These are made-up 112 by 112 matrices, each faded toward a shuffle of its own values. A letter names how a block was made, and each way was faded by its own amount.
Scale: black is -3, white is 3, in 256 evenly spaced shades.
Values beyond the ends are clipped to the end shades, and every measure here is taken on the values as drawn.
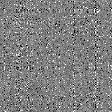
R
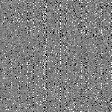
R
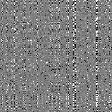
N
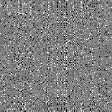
R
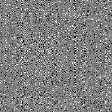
R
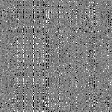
N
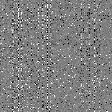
R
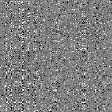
R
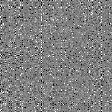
R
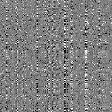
N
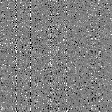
R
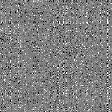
R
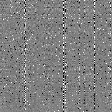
N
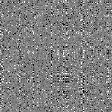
R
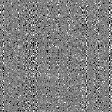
N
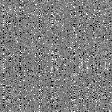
R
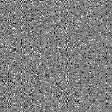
R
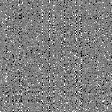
R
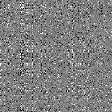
R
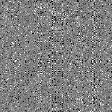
R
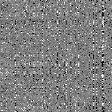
R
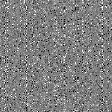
R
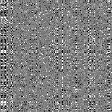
N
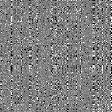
N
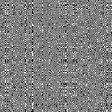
N
